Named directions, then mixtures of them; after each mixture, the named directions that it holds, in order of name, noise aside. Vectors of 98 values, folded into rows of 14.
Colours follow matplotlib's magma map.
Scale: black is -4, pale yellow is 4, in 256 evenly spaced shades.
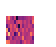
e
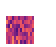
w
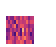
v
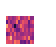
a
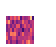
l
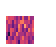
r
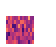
a, r, v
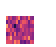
a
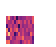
e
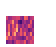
r, v, w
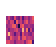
e, r, v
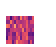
l, v, w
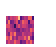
a, l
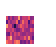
a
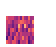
r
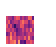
a, l, w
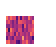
e, l, r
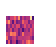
l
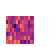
a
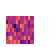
a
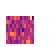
l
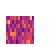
l
